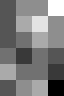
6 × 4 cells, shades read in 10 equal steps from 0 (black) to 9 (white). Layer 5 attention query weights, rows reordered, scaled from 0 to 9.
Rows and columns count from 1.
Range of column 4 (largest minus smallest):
9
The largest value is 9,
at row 1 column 4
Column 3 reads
5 8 6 4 4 6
